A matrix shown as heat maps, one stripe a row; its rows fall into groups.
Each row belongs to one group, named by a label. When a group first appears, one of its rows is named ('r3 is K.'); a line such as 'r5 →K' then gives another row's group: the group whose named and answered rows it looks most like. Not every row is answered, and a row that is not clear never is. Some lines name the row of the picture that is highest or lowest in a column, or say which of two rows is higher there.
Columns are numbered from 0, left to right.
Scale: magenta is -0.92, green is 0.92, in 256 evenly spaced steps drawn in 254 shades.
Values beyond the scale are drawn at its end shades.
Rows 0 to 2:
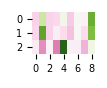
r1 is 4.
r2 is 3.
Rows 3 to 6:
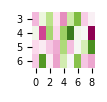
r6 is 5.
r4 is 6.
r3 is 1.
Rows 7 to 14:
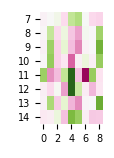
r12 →3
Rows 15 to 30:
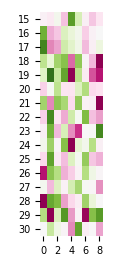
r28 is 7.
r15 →3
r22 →5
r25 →5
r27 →6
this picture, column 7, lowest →19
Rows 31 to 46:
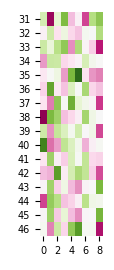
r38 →7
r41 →5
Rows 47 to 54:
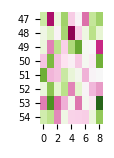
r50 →4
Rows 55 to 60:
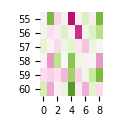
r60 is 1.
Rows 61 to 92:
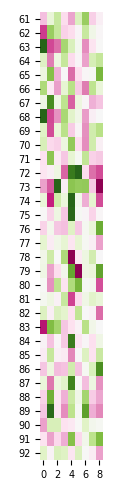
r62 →7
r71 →5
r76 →4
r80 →6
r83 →7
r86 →4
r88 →5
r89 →5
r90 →7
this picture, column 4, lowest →78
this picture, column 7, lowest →72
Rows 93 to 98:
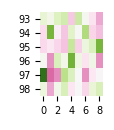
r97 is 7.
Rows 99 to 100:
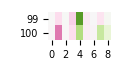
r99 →3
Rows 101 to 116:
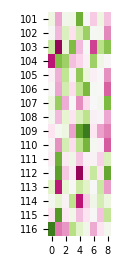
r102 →6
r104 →7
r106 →6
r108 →6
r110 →6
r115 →4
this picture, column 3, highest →103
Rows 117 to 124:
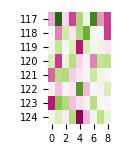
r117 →5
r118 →6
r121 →7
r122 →3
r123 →7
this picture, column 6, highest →117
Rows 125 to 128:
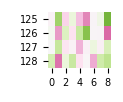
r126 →6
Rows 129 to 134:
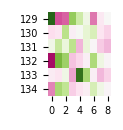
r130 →1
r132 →7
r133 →3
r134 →7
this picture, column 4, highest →133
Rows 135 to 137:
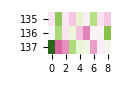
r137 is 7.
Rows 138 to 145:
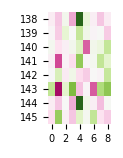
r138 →3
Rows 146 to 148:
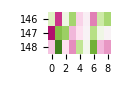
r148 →5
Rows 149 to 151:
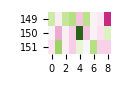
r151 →5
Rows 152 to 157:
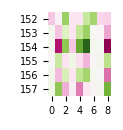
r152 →1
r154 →6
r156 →6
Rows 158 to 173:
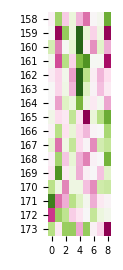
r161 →6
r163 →3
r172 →7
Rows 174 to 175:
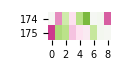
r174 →6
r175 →7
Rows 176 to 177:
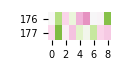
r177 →5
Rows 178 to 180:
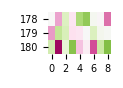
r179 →7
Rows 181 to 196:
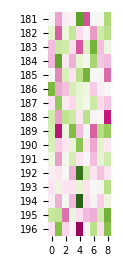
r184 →5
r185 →6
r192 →3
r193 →4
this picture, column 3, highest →189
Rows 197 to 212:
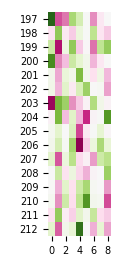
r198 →5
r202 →6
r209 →6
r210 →6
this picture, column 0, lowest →203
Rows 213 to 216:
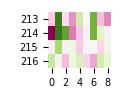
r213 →5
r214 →7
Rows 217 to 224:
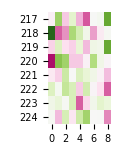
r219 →4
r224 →6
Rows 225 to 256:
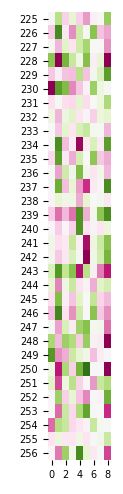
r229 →4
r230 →7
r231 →4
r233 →6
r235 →5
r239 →4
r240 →3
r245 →5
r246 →5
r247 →6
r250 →6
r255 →4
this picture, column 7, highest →239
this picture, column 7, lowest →243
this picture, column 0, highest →249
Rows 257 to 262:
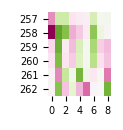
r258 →7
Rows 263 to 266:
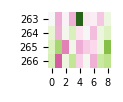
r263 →3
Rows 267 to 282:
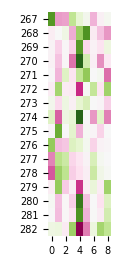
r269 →3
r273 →6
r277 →7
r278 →7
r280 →3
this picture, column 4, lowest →282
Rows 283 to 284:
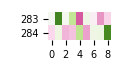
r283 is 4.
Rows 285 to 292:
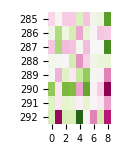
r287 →4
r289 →6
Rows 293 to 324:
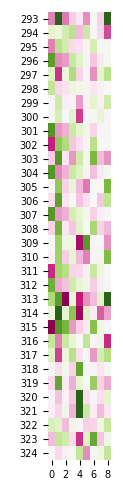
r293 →4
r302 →7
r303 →5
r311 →7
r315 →7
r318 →3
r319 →5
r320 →3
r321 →3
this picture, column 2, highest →315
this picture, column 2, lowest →313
